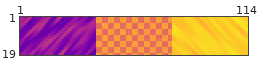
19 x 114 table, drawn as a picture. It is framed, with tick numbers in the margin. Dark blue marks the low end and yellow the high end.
It is made of 1 by 3 panels. Panel 1,1: low, slanting up to the right. Panel 1,2: high, checkered. Panel 1,3: very high, slanting down to the right, faint in contrast.
